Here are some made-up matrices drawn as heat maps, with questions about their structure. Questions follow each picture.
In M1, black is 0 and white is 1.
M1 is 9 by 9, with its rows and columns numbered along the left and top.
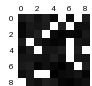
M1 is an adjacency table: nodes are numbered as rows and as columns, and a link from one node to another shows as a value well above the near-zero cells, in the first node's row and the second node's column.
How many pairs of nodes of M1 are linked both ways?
0
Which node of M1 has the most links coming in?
node 6
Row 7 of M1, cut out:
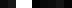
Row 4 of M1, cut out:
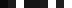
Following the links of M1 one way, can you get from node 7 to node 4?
yes
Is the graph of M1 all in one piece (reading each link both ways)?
yes
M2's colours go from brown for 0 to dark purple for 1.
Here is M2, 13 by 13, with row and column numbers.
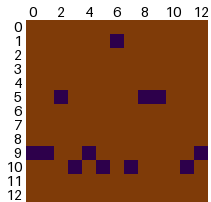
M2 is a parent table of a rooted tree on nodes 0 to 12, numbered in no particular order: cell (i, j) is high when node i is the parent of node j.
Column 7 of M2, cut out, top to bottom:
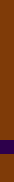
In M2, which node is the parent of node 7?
10
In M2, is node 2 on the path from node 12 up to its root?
no
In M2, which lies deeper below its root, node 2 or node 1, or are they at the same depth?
node 1
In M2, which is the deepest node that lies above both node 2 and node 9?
5
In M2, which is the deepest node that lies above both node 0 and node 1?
9
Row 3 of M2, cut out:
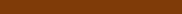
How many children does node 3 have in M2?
0
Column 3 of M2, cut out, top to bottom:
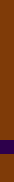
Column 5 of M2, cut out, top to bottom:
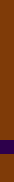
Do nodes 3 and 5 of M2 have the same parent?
yes
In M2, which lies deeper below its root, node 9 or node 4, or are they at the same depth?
node 4
